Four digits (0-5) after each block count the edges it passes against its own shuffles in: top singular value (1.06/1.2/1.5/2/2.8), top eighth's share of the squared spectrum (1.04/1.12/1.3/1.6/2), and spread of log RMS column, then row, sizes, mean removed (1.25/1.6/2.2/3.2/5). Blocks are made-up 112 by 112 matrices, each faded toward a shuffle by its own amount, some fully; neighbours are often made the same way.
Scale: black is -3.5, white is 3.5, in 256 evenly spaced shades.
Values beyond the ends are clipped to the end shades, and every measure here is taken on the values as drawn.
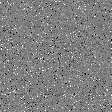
1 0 0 0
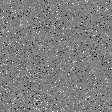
0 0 0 0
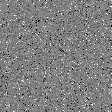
2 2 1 1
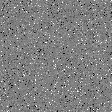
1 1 0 0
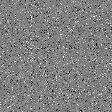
1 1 1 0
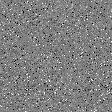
1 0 0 1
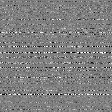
3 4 0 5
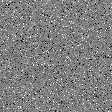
0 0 0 0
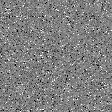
3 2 0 1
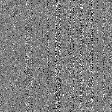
2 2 4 0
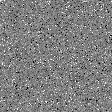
0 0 0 0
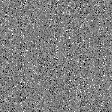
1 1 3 0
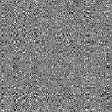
5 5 3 3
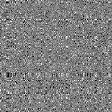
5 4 3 3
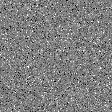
1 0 0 0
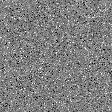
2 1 0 0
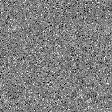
3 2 1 1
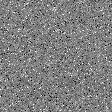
0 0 0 0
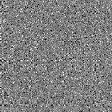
4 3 2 2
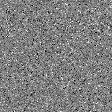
3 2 0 1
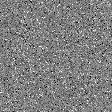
2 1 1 0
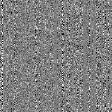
2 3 4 0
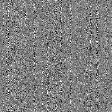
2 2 4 0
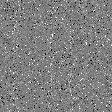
0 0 1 0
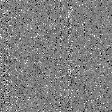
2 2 3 0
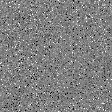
1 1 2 0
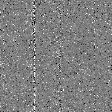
3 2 2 0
